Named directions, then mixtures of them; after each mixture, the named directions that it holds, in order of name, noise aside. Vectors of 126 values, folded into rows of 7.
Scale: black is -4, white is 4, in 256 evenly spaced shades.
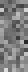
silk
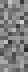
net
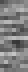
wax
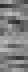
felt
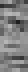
felt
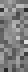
silk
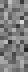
net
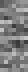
silk, wax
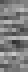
wax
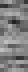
felt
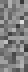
net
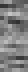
felt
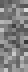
silk, wax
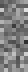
silk, wax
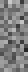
net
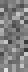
net, silk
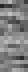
felt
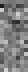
felt, silk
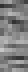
felt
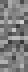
net, wax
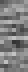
wax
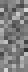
net, silk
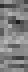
felt
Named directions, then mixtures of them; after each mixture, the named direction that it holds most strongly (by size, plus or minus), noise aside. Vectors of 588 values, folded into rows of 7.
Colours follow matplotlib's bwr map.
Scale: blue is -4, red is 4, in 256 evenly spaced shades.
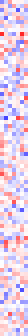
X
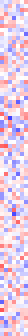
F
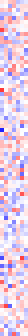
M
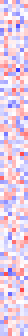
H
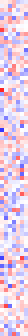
M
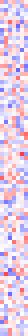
H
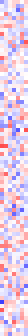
F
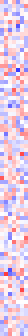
H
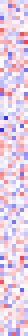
M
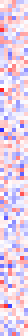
M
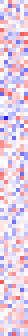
M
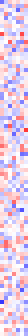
X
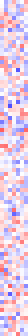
F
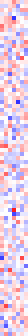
F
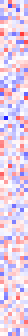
X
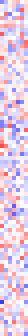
F
